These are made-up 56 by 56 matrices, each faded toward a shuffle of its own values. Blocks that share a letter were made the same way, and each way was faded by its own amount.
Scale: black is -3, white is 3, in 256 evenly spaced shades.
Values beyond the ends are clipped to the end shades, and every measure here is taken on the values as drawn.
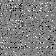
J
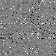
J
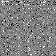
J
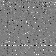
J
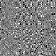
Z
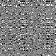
Z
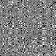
Z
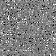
J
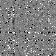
J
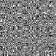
Z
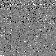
J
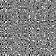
Z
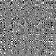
Z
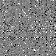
J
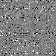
J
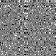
Z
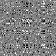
Z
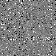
J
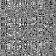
Z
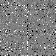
J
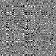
Z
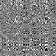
Z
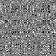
Z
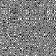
Z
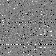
J
